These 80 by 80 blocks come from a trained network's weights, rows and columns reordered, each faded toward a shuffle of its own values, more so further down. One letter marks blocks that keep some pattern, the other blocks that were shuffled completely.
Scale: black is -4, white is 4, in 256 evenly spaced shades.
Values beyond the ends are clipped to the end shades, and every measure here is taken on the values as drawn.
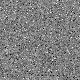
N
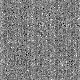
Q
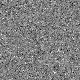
N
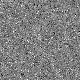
N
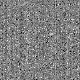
Q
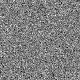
Q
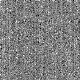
Q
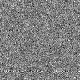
Q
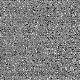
Q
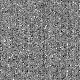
Q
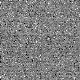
Q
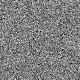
Q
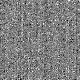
Q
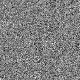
Q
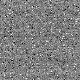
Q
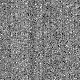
Q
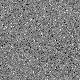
N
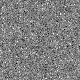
N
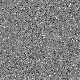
N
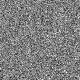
Q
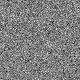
N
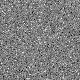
N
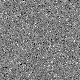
N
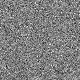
N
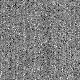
Q
